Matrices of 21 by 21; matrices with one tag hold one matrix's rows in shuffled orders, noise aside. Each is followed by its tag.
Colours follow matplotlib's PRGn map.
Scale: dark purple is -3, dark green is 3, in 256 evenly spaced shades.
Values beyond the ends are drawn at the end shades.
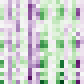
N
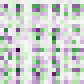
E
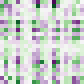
E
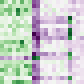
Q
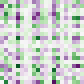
E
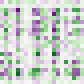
E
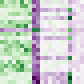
Q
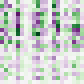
E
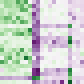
Q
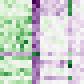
Q
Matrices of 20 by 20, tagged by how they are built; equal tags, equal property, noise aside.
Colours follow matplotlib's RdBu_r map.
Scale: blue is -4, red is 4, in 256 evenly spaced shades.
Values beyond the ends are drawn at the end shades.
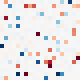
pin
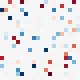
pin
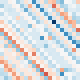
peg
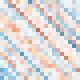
peg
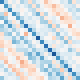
peg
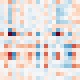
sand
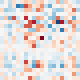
sand
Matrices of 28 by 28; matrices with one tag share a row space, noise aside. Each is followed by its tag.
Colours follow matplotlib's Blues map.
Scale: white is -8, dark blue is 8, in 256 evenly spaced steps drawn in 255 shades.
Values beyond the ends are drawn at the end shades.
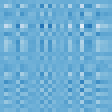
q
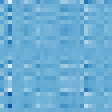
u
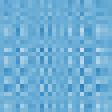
q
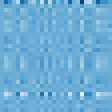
q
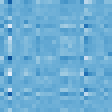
u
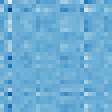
u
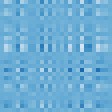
q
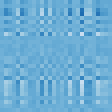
q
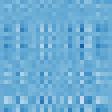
q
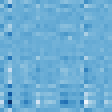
u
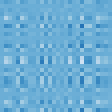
q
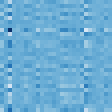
u
